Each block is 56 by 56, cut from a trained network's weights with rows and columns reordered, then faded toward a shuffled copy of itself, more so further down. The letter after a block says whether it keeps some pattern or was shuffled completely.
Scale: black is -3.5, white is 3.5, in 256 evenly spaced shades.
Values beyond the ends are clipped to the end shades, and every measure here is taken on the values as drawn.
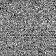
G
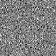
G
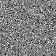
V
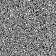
V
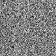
G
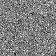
V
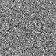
G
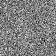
V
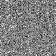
G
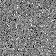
V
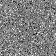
V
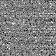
G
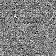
G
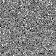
G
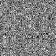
G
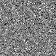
G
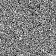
V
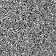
V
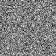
G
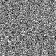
G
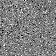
V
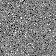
V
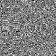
G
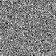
G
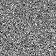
G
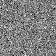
V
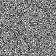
G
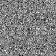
G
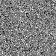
V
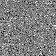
V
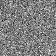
V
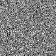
G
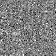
G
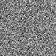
G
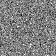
V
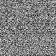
G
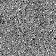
G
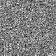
G
